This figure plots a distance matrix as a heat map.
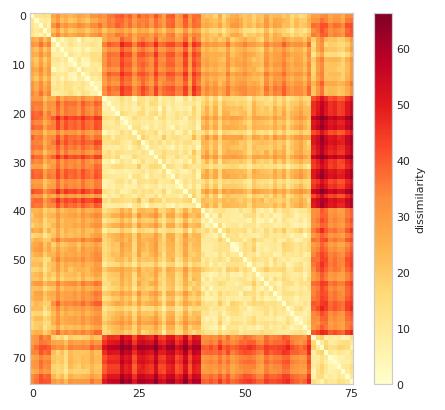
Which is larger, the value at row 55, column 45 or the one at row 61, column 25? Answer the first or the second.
the second
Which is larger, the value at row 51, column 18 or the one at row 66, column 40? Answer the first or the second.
the second
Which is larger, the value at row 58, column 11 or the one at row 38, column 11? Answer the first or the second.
the second
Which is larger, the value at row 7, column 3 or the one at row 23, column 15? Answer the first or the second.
the second
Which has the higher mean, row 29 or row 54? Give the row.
29
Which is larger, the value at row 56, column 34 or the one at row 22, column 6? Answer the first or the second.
the second
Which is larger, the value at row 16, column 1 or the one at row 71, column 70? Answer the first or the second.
the first
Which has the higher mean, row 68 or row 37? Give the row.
68
